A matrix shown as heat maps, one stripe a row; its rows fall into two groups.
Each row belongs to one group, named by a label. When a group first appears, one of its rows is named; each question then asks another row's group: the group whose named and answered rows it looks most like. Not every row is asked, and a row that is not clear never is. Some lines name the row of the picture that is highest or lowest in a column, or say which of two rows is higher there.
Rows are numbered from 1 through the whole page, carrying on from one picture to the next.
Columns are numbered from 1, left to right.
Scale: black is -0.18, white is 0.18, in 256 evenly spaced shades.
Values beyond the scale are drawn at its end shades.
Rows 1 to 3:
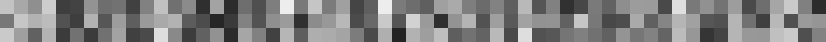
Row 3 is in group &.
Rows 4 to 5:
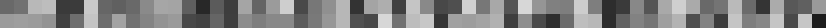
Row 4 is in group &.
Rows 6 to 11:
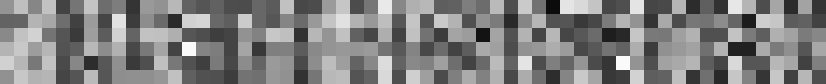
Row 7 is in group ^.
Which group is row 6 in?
&
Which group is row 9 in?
^
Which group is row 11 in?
&
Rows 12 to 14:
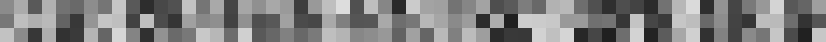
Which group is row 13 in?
^
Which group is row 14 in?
^
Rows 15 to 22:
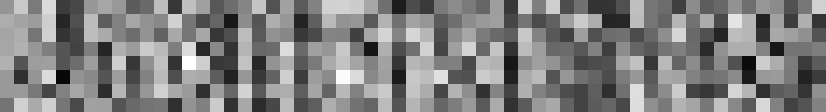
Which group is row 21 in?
&
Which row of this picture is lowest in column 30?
15
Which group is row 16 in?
&
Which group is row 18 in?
&
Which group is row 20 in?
^
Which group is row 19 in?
^
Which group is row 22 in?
^
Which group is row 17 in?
&
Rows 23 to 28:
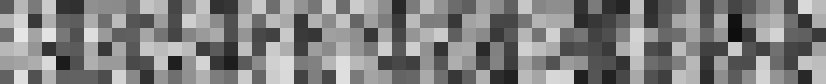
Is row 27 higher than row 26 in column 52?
Yes
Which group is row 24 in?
^
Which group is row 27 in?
^
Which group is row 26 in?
&
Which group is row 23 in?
^
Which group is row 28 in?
^
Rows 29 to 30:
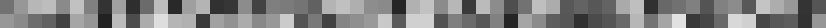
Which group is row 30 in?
&
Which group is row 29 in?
^
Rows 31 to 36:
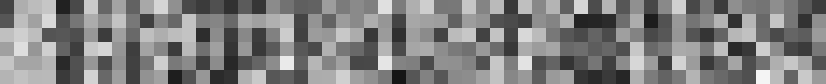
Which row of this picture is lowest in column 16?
36
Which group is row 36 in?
^
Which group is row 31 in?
&
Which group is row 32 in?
^
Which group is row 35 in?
&
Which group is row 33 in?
&
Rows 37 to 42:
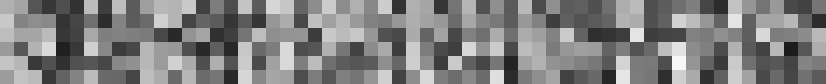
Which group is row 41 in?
&
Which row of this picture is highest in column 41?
39
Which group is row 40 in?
&
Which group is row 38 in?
&
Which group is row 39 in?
^
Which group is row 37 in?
&
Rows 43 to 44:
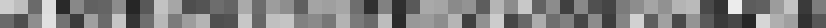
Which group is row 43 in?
&
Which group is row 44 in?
^
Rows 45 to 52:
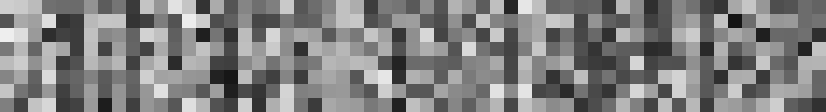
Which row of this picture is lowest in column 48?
48
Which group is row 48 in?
^
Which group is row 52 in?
^
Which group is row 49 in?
^
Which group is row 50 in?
&
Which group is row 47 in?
&
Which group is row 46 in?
^
